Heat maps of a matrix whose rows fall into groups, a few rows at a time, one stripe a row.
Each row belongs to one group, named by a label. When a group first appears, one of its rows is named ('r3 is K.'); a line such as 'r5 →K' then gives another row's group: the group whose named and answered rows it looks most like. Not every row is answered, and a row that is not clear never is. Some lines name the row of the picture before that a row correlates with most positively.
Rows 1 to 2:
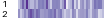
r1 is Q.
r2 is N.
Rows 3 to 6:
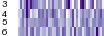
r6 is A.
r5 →Q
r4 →Q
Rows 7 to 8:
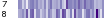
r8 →A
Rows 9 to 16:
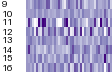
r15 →A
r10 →A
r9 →N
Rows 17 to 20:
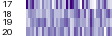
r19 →N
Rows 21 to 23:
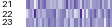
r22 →Q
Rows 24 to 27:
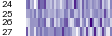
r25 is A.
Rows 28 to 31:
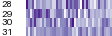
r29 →N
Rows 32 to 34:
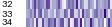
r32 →N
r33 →A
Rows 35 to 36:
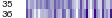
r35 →N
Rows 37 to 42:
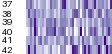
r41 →A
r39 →Q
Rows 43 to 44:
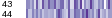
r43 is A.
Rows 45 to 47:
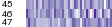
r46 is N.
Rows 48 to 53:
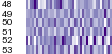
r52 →N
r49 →A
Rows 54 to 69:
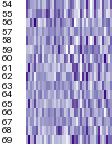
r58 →N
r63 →N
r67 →N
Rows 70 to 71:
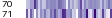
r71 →N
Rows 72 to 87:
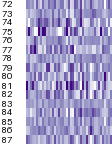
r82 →N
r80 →A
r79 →N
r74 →N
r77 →Q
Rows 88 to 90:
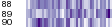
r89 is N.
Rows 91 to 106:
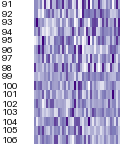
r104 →N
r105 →Q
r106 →N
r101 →A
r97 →A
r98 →N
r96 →Q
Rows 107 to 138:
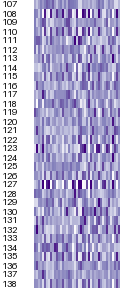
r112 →N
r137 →Q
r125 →N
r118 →N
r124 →A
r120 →A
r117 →Q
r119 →N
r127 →A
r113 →A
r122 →A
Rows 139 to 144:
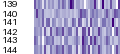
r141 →A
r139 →N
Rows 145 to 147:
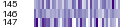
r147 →N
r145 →A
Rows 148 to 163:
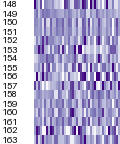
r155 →A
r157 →N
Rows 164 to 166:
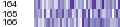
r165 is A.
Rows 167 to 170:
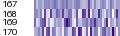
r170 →A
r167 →N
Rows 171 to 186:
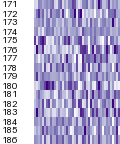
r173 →A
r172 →Q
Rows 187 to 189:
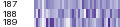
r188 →N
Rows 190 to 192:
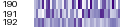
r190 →A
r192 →Q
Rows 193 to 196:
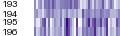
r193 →N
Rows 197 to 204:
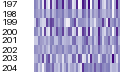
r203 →A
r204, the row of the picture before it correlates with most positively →194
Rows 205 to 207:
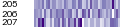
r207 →Q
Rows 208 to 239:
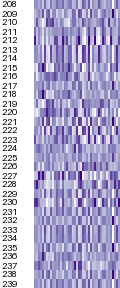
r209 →A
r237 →Q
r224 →Q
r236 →Q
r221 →A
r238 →A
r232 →A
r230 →N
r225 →A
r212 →N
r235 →A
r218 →Q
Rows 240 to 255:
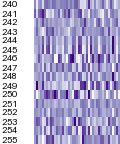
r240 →N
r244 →A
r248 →A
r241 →Q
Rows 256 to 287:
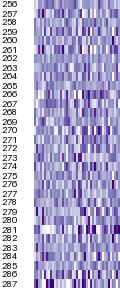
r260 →A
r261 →Q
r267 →N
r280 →Q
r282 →A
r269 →Q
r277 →Q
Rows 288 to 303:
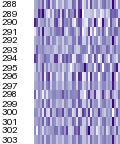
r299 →A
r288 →A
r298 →N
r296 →A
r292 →A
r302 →N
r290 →N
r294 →N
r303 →A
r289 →Q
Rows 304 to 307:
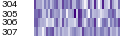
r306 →N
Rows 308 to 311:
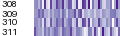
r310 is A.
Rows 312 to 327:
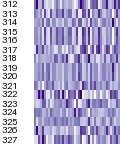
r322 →Q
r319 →A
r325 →N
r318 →N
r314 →A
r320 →A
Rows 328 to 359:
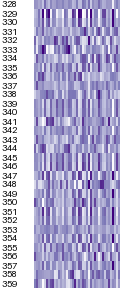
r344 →Q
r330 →A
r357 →A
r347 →A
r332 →N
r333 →Q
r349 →A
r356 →N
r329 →A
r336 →Q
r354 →A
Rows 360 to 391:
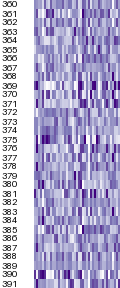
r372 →N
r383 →A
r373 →N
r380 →Q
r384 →Q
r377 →A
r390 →Q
